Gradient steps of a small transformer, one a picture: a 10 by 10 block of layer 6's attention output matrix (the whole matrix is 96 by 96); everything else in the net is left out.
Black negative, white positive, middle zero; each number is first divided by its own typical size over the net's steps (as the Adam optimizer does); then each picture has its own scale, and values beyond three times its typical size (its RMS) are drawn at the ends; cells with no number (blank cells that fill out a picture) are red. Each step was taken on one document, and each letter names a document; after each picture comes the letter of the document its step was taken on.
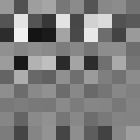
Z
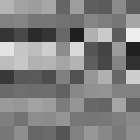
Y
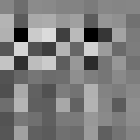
Z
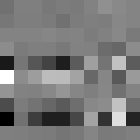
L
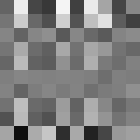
Z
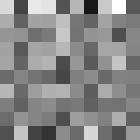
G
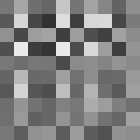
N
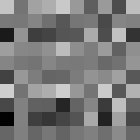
L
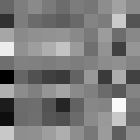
L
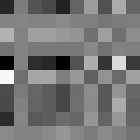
L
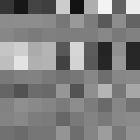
Y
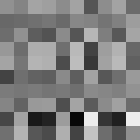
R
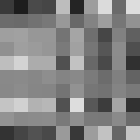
Y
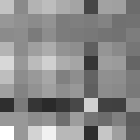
G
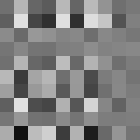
Z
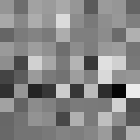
G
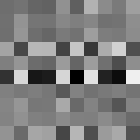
R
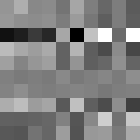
Y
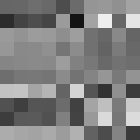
Y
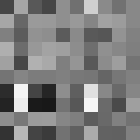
Z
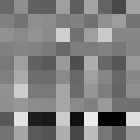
R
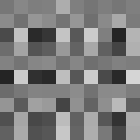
N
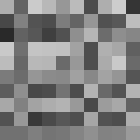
G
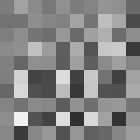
R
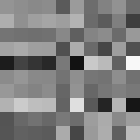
Y
